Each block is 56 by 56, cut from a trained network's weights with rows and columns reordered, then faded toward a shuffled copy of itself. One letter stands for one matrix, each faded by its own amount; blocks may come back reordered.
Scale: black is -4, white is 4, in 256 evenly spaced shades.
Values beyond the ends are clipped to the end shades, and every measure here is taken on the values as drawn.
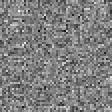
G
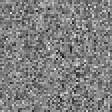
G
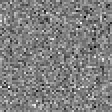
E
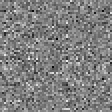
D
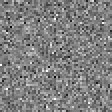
E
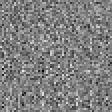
D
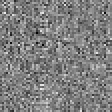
D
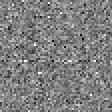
E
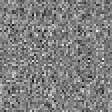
D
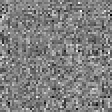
D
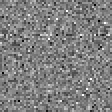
E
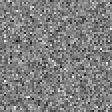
E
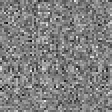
G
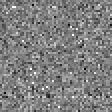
E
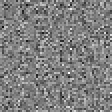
D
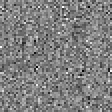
G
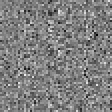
D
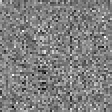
D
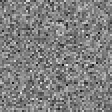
G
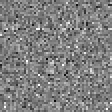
E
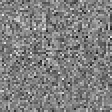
G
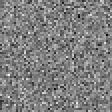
E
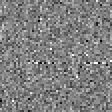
E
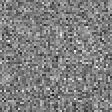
G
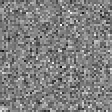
G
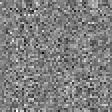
D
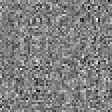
D
